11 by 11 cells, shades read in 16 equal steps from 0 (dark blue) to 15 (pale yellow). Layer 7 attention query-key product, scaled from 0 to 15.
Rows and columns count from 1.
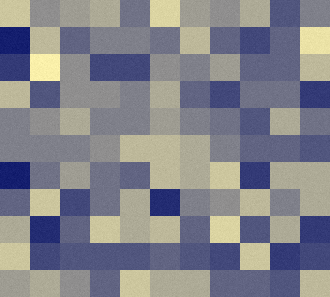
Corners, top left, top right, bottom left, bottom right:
12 7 9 11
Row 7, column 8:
12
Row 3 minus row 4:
-9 11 0 -5 -4 -2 2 6 -1 -1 9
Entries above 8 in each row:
6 3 3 2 3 3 6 4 6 2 6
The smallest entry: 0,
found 2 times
